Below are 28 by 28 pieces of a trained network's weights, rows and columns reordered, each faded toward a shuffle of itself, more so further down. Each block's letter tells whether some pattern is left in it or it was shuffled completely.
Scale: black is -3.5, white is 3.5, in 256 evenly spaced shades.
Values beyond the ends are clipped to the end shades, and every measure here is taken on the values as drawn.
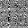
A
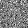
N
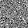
N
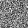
N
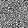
A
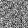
A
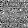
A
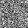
A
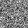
A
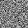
A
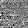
A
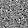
N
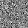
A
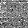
A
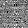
A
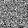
N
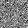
N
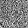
A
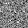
A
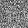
A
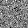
N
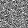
N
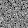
N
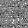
A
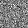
N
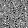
N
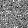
N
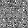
A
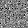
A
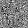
N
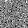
N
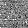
A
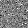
N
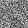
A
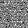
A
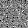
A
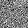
N
